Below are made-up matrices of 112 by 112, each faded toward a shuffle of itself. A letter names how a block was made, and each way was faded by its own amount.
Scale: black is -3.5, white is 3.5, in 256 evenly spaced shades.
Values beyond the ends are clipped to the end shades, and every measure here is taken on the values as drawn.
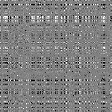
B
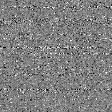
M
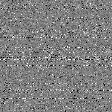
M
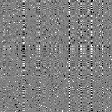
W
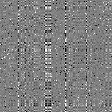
W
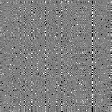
W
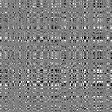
B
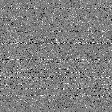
M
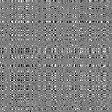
B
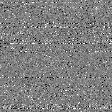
M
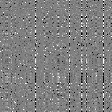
W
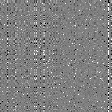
W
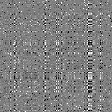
W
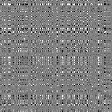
B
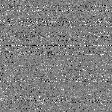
M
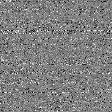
M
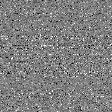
M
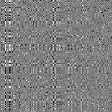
W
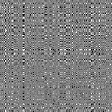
B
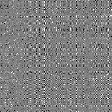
W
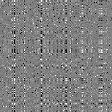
W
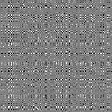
B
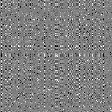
W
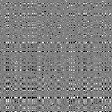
B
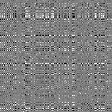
B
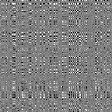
B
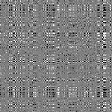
B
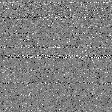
M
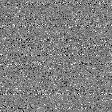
M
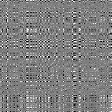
B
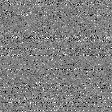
M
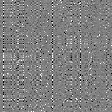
W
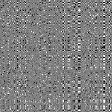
W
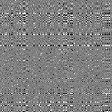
B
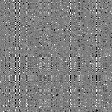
W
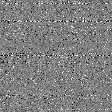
M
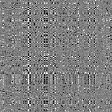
W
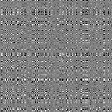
B
